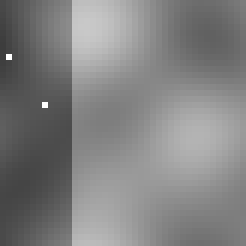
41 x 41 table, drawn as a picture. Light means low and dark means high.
There are two isolated cells, each far lower than the cells round it. Values change most from cell to cell in the top left. The left part is higher, up to a seam about 30% of the way across.
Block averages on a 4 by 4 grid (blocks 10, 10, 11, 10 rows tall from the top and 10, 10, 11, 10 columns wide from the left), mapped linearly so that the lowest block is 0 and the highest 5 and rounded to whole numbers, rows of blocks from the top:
4024 / 5222 / 5311 / 5123
